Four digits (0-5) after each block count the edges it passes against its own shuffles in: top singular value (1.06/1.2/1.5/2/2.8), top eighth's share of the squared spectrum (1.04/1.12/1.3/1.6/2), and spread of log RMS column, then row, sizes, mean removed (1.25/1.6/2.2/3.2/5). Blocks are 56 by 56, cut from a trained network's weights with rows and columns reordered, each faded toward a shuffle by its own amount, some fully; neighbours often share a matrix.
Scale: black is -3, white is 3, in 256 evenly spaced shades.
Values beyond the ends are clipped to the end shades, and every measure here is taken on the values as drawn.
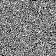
1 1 0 0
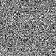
3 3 0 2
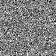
0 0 0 0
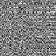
4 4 1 3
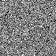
0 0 0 0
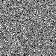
2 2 0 0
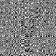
4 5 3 3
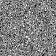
1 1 0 0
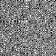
3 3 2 1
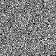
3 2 0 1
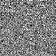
3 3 1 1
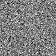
2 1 0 0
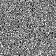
2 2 0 0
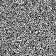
0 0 0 0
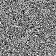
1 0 0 0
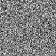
3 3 0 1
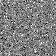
0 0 0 0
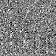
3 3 1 1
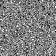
2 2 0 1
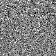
1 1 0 0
